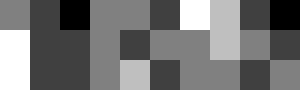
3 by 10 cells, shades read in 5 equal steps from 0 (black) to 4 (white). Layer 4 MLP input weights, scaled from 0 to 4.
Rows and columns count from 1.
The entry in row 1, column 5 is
2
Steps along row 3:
down same up up down up same down up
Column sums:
10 3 2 6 6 4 8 8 4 3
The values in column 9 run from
1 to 2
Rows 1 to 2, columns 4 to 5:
2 2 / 2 1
